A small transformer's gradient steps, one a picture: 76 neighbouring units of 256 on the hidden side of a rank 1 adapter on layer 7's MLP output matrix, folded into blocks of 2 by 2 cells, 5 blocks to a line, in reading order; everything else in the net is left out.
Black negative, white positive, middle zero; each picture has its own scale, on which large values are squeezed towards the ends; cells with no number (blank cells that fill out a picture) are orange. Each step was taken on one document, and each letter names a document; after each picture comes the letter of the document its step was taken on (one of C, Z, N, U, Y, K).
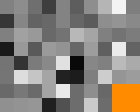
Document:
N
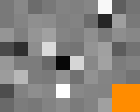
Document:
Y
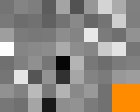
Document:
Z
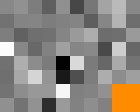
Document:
Z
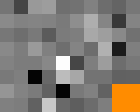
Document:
Z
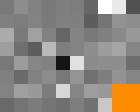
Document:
Y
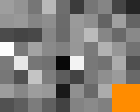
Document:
Z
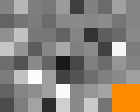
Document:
N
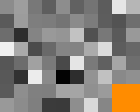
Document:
N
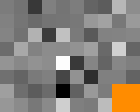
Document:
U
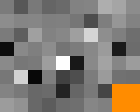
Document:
N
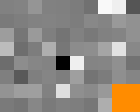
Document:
Y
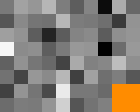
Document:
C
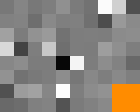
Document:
Y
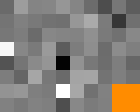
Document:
C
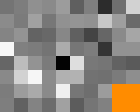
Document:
Z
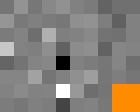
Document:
C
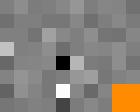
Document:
C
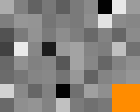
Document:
Y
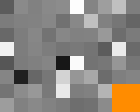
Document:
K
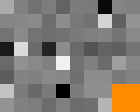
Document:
Y
